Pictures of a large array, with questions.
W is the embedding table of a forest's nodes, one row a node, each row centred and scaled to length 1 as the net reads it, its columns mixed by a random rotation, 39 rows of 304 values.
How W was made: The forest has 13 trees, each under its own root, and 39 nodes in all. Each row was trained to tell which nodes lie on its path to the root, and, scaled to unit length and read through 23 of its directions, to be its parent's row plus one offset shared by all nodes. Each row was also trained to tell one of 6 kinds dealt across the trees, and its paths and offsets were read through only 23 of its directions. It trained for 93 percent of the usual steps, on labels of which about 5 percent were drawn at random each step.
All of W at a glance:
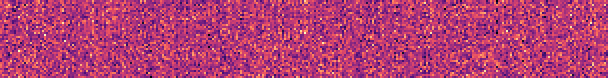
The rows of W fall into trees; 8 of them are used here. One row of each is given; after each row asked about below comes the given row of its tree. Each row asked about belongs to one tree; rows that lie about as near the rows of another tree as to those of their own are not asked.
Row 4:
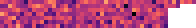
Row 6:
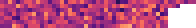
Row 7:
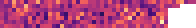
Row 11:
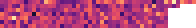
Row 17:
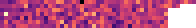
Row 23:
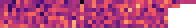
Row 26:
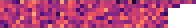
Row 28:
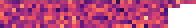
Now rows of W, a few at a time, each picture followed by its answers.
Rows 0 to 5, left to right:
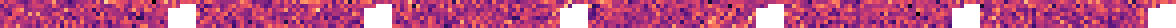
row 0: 23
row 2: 7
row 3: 6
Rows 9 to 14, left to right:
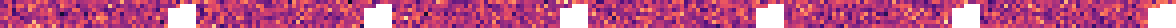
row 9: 11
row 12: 4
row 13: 7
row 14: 7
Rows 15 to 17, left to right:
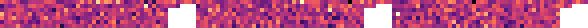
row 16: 23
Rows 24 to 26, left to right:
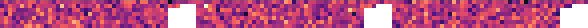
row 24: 28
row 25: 4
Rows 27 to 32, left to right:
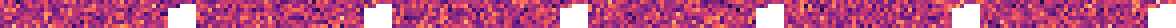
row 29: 28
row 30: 26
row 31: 7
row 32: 28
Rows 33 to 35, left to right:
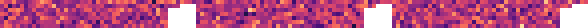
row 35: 28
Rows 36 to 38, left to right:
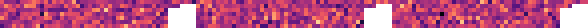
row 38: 4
